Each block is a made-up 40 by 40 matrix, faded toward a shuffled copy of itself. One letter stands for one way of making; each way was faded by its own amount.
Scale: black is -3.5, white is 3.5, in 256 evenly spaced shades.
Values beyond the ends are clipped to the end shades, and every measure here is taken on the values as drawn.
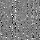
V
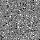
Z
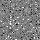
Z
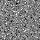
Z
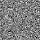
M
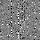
V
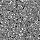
Z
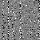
V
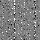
V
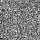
M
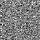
M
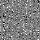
V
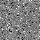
Z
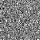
M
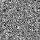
M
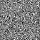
M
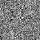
M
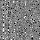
Z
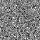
M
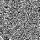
M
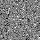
Z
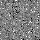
Z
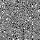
Z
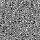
M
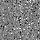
Z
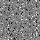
Z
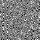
V
